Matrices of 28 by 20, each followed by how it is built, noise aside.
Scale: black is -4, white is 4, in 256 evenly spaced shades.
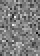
noise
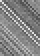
Toeplitz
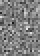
noise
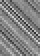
Toeplitz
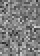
noise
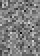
noise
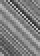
Toeplitz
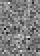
noise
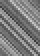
Toeplitz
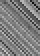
Toeplitz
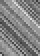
Toeplitz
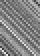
Toeplitz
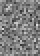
noise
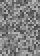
noise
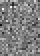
noise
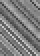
Toeplitz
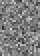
noise
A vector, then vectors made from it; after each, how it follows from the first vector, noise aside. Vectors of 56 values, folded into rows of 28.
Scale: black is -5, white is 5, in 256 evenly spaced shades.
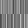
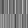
wrapped around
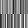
scaled up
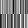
scaled up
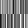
scaled up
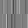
partly zeroed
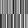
scaled up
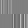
partly zeroed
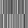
wrapped around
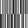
scaled up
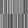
wrapped around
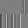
partly zeroed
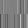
partly zeroed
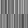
wrapped around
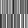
scaled up
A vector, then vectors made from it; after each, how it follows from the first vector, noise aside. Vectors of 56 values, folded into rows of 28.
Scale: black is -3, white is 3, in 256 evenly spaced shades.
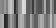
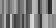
reversed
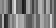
sign-scrambled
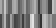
reversed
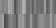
shrunk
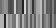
sign-scrambled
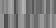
shrunk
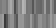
shrunk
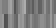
shrunk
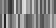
sign-scrambled
